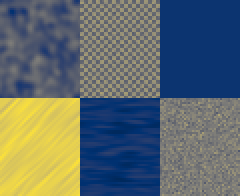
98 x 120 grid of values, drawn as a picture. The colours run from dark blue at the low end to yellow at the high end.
The table splits into 2 rows of 3 panels. Panel 1,1: low, blotchy. Panel 1,2: middling, checkered, strong in contrast. Panel 1,3: very low, flat. Panel 2,1: very high, slanting up to the right, faint in contrast. Panel 2,2: very low, streaked across, faint in contrast. Panel 2,3: middling, fine-grained.
